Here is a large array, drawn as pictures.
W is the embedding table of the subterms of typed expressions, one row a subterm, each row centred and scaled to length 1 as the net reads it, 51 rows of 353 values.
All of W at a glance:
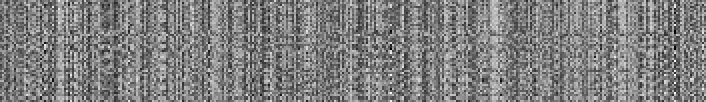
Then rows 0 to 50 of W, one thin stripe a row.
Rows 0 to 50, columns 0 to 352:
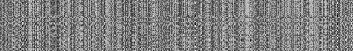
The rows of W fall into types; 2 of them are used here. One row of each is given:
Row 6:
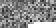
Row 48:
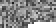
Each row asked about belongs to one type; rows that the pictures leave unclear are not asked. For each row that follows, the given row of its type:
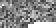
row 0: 48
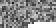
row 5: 48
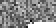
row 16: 48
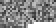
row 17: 6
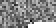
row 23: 48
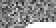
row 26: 6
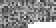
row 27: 6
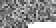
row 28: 6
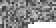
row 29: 48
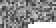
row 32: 48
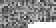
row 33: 6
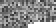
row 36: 6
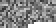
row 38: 48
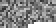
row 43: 48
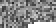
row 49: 48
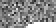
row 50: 6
